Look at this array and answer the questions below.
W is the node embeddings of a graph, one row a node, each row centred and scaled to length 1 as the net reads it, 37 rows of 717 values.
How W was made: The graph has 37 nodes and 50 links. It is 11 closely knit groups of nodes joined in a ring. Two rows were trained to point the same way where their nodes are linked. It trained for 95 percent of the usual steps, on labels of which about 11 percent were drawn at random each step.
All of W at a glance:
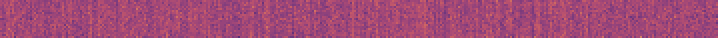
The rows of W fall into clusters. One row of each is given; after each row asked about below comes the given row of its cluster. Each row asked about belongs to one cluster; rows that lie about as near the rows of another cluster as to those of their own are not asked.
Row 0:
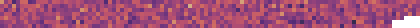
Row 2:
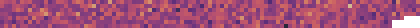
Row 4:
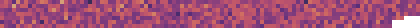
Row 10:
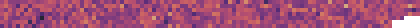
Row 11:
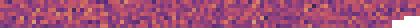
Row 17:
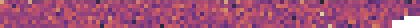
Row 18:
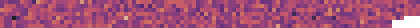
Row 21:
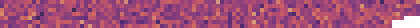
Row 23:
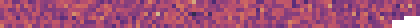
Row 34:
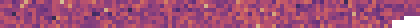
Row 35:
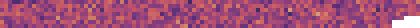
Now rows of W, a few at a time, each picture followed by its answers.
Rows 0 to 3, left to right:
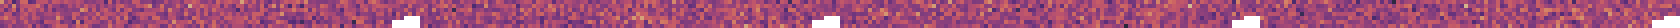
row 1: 2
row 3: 21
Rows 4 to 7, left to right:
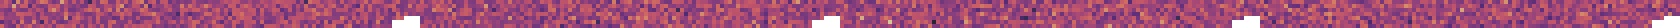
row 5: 2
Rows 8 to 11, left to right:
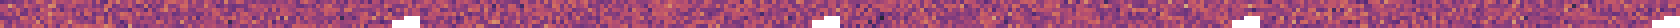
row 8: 18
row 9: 4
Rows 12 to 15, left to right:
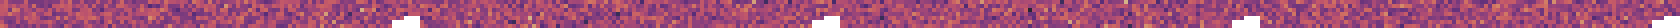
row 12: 35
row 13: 35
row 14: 17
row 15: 34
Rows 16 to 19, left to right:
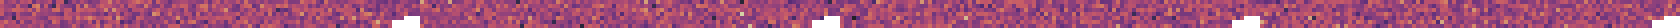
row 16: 17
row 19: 18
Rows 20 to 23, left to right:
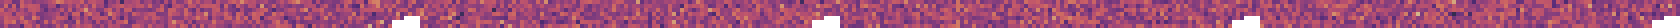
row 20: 0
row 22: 0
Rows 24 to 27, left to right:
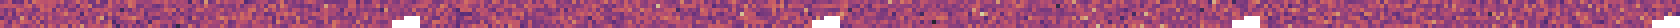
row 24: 10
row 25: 10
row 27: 21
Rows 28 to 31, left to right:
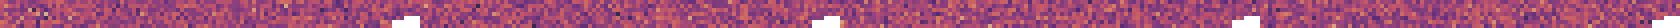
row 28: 23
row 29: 10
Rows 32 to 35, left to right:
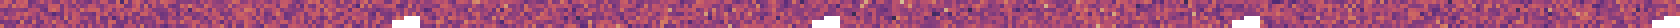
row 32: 4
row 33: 34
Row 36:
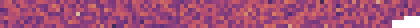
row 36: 4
